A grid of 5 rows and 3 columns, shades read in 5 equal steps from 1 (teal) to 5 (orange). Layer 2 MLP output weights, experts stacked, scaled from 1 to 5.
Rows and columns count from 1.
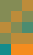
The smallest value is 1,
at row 5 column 1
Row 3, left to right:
4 3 2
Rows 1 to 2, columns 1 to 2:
3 3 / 3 4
